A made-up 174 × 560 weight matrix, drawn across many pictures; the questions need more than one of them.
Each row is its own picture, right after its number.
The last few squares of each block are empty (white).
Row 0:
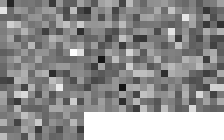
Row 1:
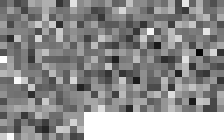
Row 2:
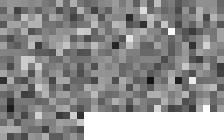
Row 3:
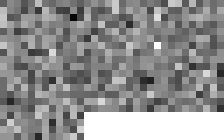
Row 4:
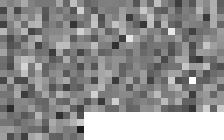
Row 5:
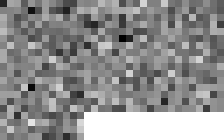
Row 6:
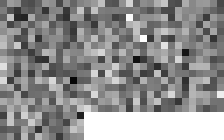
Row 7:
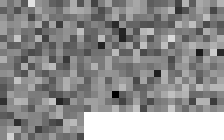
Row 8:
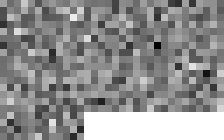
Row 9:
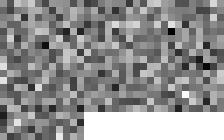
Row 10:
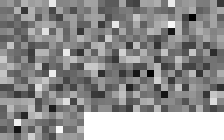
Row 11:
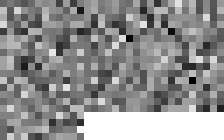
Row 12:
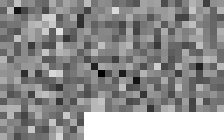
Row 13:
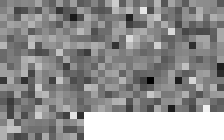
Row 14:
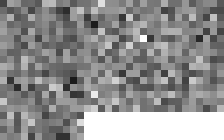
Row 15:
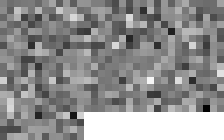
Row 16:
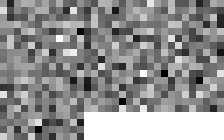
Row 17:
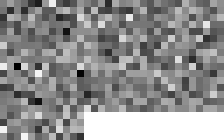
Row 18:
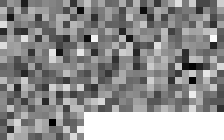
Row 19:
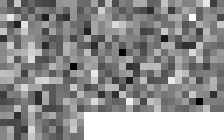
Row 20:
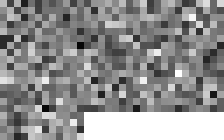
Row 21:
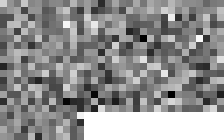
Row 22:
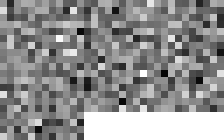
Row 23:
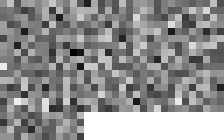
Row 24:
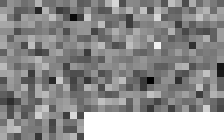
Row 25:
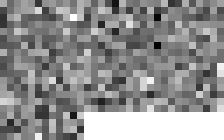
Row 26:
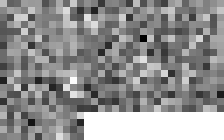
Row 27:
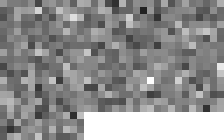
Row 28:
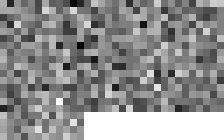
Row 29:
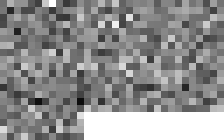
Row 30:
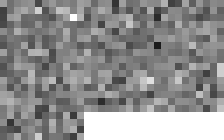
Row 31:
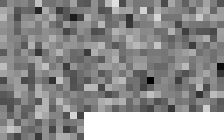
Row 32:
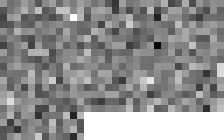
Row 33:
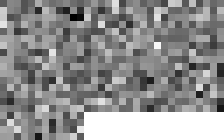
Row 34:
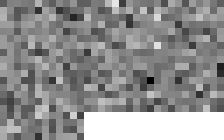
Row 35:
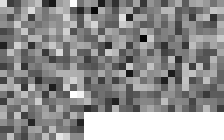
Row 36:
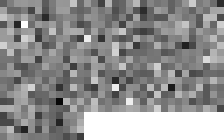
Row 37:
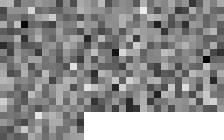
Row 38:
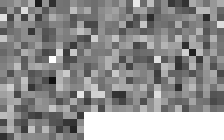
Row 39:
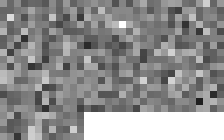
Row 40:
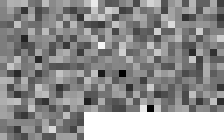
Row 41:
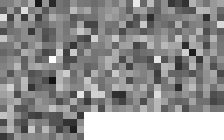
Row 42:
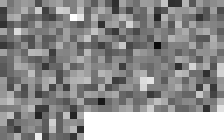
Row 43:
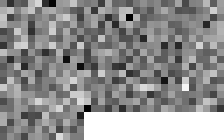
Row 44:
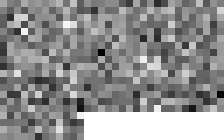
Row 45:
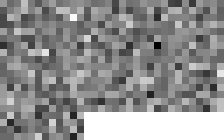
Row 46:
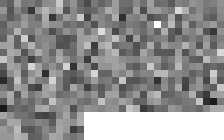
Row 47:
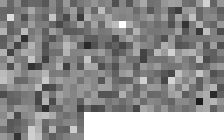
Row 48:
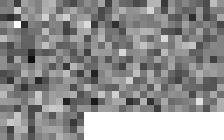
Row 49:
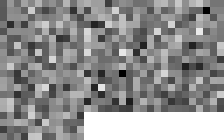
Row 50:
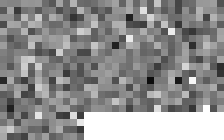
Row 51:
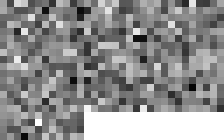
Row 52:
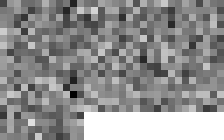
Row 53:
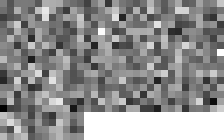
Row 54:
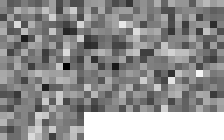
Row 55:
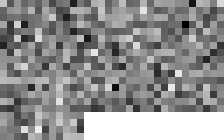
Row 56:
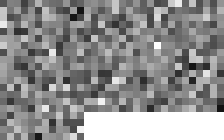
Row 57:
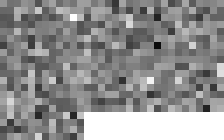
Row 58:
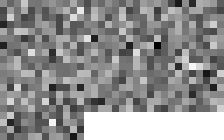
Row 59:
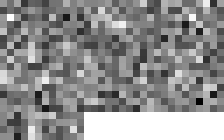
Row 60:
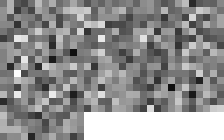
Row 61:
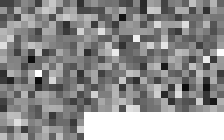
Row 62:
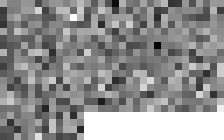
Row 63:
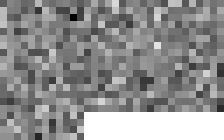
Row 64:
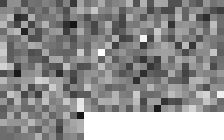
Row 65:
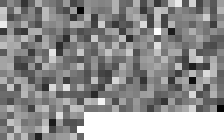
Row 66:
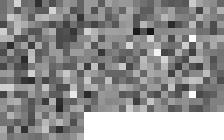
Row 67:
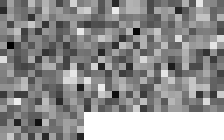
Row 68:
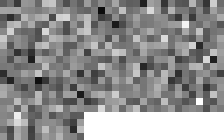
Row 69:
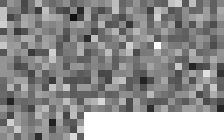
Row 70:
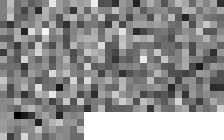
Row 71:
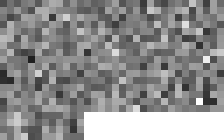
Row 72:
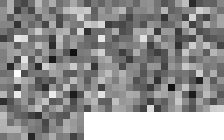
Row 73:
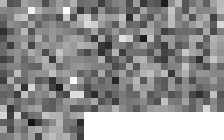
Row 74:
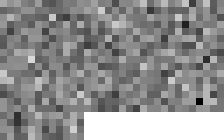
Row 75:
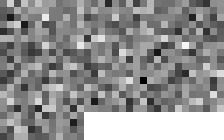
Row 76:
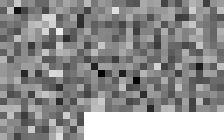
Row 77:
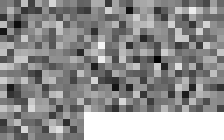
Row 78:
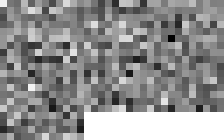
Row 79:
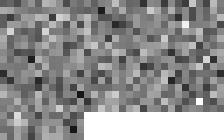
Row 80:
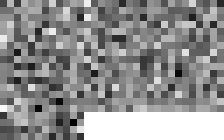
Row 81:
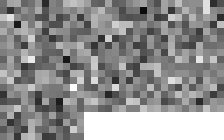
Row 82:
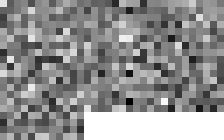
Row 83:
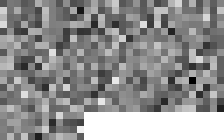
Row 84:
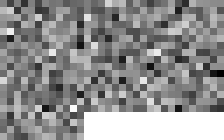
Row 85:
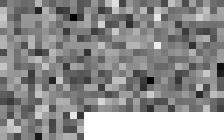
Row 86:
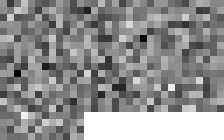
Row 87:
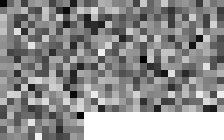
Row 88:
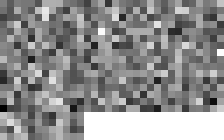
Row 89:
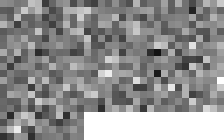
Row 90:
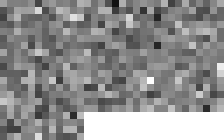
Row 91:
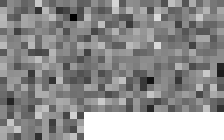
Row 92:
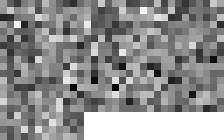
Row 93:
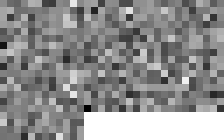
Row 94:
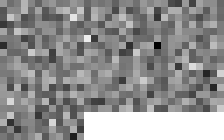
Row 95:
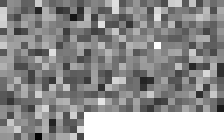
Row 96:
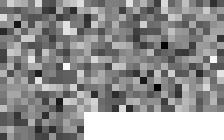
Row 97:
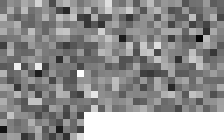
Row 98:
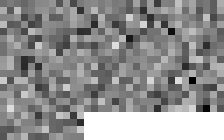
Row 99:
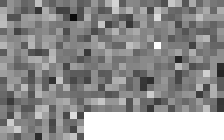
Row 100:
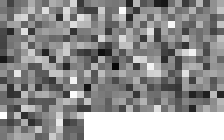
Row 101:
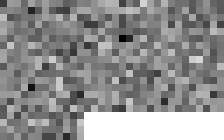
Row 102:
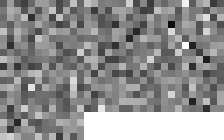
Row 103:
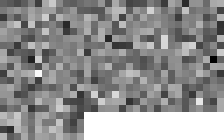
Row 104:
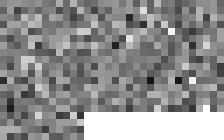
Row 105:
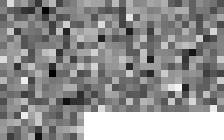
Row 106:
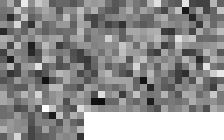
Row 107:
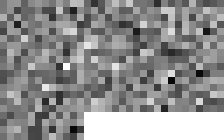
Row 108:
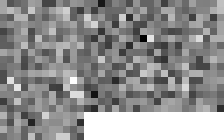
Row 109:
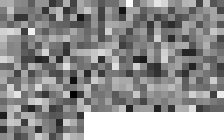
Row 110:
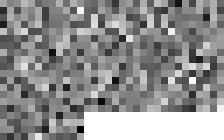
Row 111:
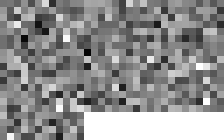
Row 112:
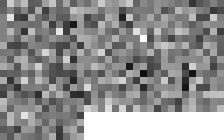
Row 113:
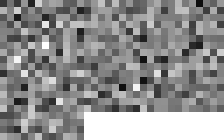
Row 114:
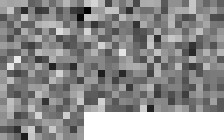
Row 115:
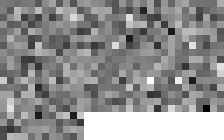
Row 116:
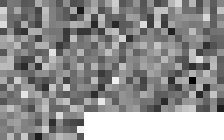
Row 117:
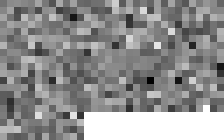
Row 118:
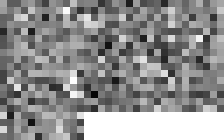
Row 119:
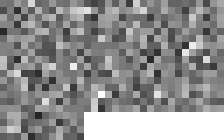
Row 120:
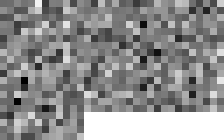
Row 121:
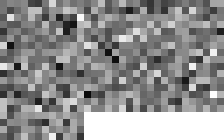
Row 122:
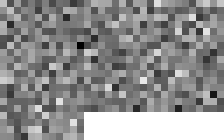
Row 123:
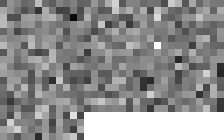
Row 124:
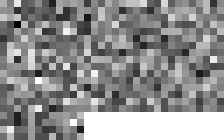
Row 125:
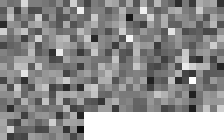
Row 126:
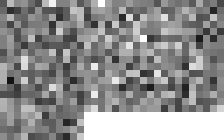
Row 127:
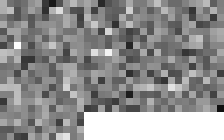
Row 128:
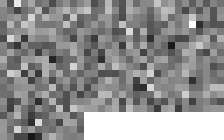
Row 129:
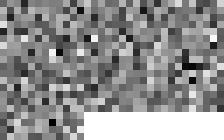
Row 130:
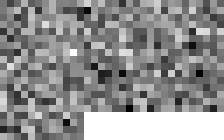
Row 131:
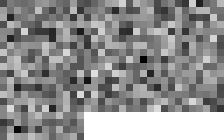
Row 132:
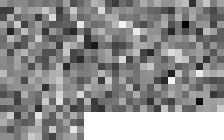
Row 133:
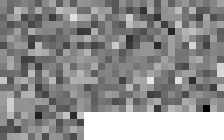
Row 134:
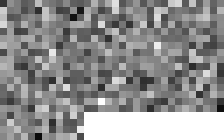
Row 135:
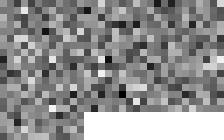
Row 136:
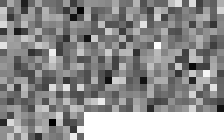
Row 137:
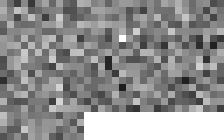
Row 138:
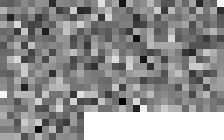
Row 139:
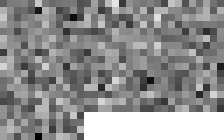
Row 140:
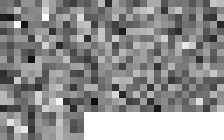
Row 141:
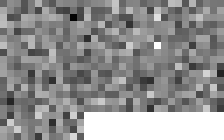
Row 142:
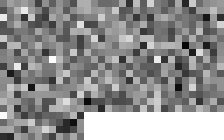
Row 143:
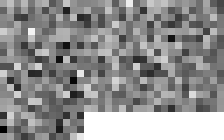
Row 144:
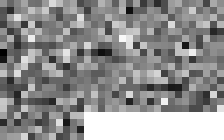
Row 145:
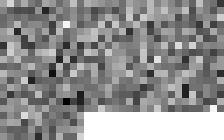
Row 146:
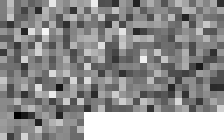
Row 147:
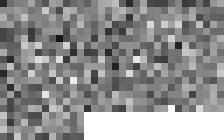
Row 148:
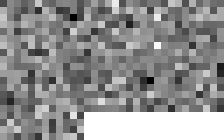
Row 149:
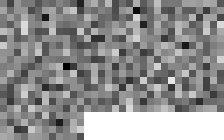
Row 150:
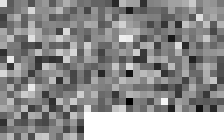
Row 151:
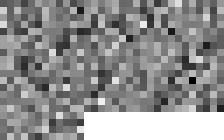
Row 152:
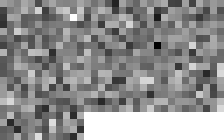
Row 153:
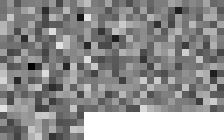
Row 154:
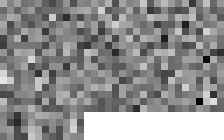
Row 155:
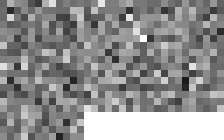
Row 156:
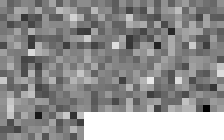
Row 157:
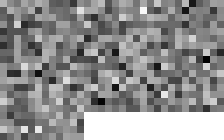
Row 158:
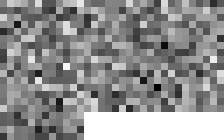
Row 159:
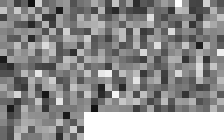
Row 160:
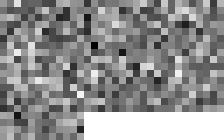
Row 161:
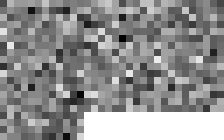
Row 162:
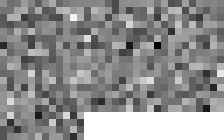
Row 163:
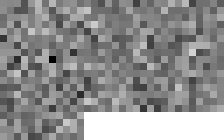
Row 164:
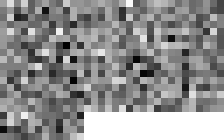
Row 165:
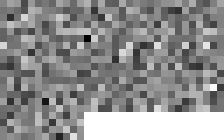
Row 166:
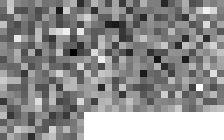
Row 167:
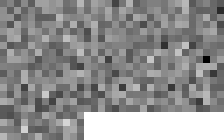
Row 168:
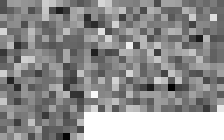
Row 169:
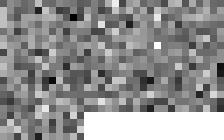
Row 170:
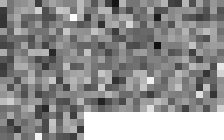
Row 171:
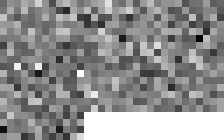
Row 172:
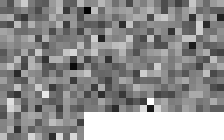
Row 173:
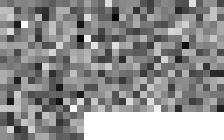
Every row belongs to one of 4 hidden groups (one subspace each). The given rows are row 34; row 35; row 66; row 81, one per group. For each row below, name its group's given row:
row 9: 66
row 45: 34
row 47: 81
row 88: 81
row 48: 81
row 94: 34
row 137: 66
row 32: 34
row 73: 35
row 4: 34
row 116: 34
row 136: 34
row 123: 34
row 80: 81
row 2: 34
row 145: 35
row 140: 81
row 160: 81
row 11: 34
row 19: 81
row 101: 35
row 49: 66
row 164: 35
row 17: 35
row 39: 81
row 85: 34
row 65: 34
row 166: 66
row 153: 81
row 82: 35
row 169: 34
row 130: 66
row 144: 35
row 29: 35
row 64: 35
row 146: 66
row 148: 34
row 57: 34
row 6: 35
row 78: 35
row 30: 34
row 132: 81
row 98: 34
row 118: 35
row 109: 35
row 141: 34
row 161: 35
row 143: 35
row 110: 34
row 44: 35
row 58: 34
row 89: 66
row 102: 66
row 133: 34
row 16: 66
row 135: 66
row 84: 81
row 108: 35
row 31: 34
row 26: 35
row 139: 34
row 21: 35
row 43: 35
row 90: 34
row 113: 66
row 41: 66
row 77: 66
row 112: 35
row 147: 35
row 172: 66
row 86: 66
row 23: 66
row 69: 34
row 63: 34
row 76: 66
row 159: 66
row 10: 66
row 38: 66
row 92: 81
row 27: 34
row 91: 34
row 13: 34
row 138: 66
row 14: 35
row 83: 34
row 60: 66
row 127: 35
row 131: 66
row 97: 35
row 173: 81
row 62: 34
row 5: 35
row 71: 81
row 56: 34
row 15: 34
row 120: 66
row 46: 81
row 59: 81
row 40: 66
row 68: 81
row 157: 81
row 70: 66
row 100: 35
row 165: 34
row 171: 35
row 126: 35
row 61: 81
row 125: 34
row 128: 66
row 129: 34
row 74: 81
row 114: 66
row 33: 34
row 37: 81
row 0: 66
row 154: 81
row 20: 81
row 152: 34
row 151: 34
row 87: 35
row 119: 66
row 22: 66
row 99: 34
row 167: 66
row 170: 34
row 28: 81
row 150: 35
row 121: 35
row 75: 81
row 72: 66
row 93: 35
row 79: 81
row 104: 34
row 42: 34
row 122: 81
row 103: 81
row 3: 34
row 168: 35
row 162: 34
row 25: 34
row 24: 34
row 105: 35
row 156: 34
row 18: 34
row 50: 34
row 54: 81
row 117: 34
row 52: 35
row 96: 81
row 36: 81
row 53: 81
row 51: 66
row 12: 66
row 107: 81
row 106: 81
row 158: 81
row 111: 66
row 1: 66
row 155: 35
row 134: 34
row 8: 34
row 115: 34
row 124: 81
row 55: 81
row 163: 66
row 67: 66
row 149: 81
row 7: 66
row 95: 34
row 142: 66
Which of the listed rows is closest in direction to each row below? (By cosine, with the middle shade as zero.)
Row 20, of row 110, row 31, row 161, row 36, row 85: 110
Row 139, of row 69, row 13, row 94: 69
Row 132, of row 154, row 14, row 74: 74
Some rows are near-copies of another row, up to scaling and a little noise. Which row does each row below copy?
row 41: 38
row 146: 70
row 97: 171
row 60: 72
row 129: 18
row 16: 22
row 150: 82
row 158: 96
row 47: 39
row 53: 88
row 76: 12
